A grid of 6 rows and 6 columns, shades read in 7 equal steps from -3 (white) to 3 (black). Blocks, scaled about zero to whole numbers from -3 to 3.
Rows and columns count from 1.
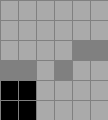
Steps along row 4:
same down up down same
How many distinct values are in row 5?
2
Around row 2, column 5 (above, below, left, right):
-1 0 -1 -1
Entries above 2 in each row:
0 0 0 0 2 2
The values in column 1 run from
-1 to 3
